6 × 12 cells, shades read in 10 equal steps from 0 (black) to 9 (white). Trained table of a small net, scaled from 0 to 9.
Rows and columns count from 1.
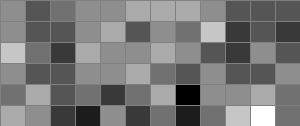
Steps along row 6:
down down down up down up down up up up down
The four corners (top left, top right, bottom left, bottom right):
5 3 6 4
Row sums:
54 48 53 50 49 50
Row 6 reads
6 5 2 1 5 2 4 1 4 7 9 4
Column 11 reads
3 3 5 3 6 9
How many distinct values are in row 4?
4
